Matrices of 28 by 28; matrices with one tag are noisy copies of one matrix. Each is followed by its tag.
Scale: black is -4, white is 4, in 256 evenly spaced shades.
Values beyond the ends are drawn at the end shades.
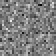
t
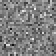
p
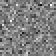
t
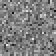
p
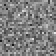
p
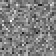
t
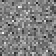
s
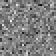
t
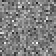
s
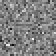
p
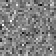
t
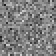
p
